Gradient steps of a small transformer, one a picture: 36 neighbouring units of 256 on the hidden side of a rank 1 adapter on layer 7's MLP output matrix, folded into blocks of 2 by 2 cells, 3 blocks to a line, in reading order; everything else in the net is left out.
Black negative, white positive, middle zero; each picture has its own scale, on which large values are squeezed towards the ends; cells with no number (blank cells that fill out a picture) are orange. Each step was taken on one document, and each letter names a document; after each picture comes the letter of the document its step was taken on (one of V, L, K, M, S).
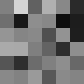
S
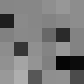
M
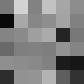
M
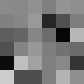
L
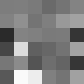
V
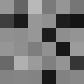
S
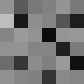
S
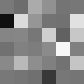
S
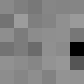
V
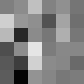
L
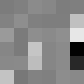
V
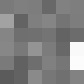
V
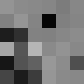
L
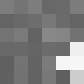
V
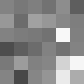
M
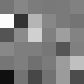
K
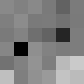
M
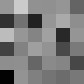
K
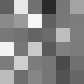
K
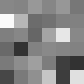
M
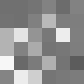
L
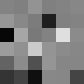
L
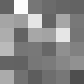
K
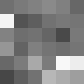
M
